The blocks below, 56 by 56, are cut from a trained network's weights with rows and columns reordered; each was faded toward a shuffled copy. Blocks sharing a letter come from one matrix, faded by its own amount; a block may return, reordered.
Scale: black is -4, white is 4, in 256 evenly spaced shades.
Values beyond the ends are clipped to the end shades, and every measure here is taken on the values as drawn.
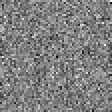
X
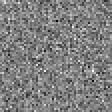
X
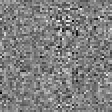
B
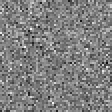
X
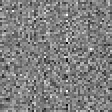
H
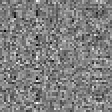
H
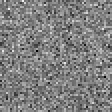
X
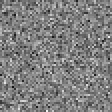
X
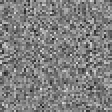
H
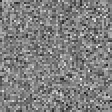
X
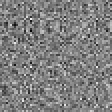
H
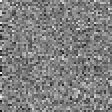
H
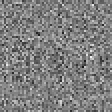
H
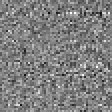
B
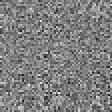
H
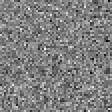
X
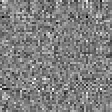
B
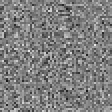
H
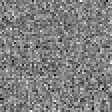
X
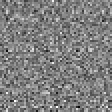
B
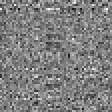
B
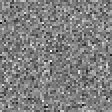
X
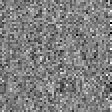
H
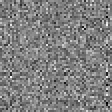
H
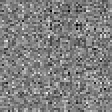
B
